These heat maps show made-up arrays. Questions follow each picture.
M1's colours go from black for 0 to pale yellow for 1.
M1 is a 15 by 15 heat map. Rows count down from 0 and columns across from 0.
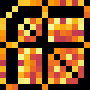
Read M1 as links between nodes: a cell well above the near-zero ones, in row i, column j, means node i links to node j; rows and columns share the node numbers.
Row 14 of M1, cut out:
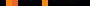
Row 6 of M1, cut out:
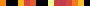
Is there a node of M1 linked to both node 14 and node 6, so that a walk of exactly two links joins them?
no
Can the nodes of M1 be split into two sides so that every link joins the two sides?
no
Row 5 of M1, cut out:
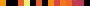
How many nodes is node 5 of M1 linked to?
10
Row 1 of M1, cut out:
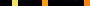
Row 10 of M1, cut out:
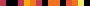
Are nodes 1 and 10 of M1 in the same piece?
no
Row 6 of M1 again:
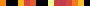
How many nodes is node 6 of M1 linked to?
10
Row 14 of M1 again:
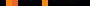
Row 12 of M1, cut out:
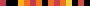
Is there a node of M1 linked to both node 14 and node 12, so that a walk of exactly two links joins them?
no
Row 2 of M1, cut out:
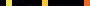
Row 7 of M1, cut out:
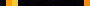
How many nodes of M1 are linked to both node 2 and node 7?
2
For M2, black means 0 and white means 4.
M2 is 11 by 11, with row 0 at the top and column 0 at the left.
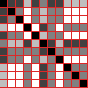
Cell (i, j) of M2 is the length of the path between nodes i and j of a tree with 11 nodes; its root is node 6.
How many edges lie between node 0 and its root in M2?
1
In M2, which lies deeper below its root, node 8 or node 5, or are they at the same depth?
node 8
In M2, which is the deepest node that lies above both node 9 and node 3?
5
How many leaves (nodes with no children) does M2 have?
8
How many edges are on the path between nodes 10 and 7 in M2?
4
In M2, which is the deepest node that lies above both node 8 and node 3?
5
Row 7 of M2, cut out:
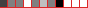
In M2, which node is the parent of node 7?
0
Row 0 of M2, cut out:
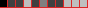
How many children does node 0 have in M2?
4
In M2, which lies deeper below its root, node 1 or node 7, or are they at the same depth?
the same depth
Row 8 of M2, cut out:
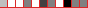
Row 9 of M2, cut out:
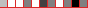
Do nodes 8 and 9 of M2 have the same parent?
yes
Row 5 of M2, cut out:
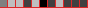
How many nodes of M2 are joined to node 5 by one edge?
5
